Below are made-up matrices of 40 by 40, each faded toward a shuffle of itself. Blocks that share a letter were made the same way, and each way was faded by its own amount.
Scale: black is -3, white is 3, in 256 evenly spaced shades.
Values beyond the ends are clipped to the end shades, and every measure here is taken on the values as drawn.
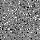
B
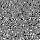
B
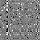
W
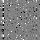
W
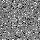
B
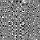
W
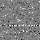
B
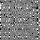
W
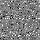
B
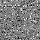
B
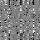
W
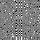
W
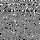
B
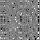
W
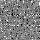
B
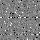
B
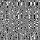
W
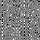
W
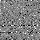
B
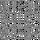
W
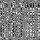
W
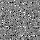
B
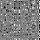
W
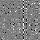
W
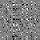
W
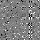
W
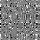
W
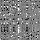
W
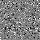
B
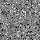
B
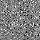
B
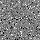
B
